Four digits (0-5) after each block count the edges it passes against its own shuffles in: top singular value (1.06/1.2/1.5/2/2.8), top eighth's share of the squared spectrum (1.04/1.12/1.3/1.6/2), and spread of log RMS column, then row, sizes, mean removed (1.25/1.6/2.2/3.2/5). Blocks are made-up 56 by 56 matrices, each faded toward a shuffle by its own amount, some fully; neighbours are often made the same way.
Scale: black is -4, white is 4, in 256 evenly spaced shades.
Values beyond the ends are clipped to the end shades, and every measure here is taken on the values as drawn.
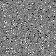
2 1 0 0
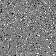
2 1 0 0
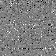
2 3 0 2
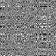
4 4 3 3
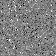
0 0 0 0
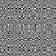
4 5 3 3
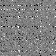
2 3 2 2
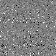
1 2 1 2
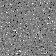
0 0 0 0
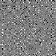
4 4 2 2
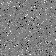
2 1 0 0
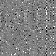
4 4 2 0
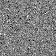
0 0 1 0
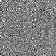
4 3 2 2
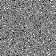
2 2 0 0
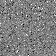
1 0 0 0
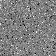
0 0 0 0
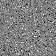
1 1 0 0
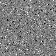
0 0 0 0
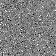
0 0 0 0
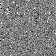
2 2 0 0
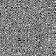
3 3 1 1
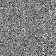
0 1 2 0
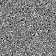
0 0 0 0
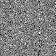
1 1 2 0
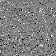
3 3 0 1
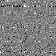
3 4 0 3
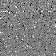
2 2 0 1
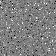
1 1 0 0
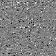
2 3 0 2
